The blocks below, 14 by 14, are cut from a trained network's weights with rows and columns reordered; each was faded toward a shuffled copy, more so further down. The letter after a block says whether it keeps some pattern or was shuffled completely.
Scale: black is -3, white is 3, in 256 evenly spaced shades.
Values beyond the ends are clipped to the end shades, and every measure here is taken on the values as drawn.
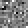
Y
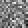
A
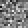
Y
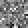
Y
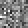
Y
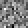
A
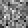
Y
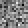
Y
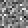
Y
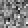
Y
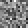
A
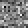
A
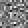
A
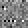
A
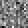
Y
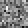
Y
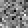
Y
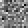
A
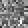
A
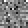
Y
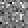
A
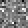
A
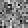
Y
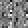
A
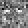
A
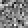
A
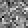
Y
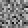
A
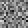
A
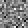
Y
